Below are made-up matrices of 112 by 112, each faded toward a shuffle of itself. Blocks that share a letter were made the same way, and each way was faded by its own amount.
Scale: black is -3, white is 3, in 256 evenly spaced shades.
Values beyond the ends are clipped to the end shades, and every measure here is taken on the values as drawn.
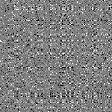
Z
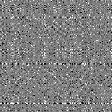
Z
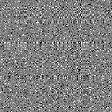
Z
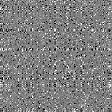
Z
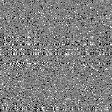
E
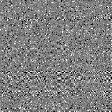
E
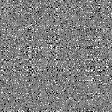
E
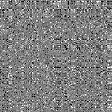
Z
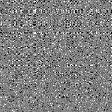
E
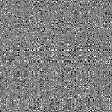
Z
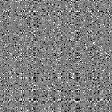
Z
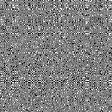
Z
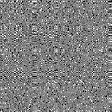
Z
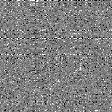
E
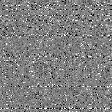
E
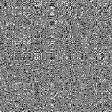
Z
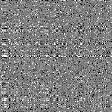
E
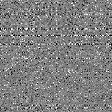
E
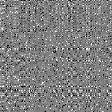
Z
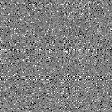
E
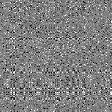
Z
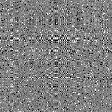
Z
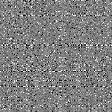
E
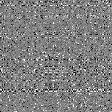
E
